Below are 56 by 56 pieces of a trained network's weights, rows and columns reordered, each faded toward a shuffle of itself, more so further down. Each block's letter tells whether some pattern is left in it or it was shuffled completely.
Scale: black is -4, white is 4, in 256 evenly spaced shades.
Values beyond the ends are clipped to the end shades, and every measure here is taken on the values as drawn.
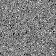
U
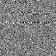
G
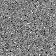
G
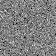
U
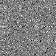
G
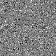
G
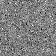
U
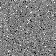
U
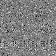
G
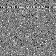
G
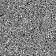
U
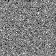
U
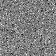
U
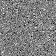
U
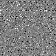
G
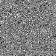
G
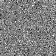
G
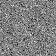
U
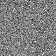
U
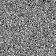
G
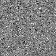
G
